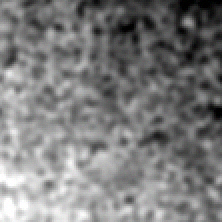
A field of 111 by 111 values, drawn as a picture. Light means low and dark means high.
The field is mottled with small blotches. Neither half mirrors the other. The field climbs toward the top right. The ninth with the highest average is the top right. The bottom left is the ninth with the lowest average. Overall the values sit about 50% of the way up the scale.
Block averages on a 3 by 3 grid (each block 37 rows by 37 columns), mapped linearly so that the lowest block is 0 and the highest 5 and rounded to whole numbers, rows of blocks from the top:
3 4 5
2 3 4
0 1 3
